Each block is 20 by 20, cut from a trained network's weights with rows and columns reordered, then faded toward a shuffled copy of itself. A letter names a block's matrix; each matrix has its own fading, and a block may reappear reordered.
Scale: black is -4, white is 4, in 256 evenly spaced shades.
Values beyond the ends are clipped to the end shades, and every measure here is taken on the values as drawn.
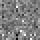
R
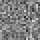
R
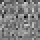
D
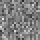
R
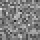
R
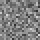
R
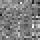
D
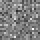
R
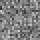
R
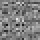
D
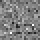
R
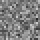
R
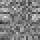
D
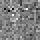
R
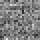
D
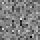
R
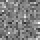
R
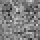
D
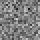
R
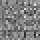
D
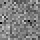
R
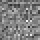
D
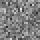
R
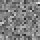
R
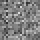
R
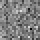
R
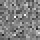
R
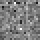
R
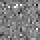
R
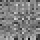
D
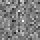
R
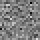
D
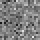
R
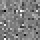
R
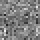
D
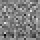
D
